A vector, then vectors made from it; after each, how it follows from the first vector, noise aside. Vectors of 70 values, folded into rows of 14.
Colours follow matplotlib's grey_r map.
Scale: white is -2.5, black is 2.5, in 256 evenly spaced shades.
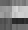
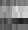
copied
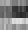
negated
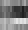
negated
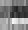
negated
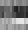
negated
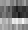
negated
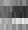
negated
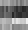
negated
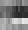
negated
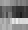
negated
